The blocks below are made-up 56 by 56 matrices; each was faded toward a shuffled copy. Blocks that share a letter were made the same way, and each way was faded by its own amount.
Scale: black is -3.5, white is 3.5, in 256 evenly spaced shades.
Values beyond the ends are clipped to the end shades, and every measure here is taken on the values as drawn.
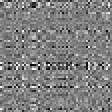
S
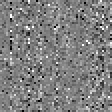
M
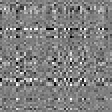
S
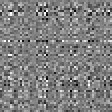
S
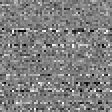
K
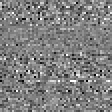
K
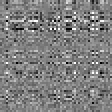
S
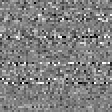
K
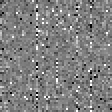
M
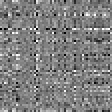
S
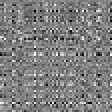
S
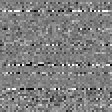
K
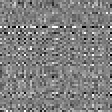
S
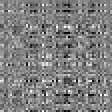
S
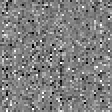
M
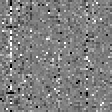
M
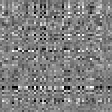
S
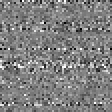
K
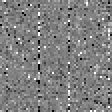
M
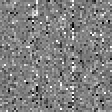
M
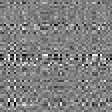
S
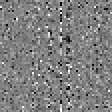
M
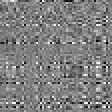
S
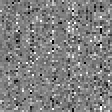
M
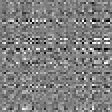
S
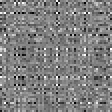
S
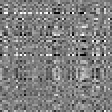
S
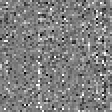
M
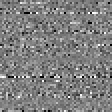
K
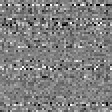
K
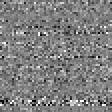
K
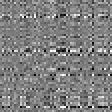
S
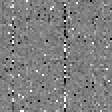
M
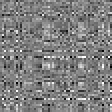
S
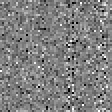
M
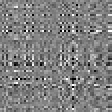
S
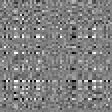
S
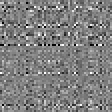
S
